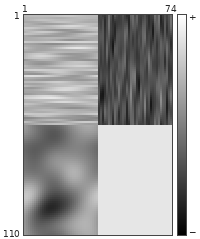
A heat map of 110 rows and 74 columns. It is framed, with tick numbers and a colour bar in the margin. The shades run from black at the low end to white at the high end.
The table splits into 2 rows of 2 panels. Panel 1,1: high, streaked across. Panel 1,2: low, streaked downward. Panel 2,1: middling, smooth, strong in contrast. Panel 2,2: very high, flat.
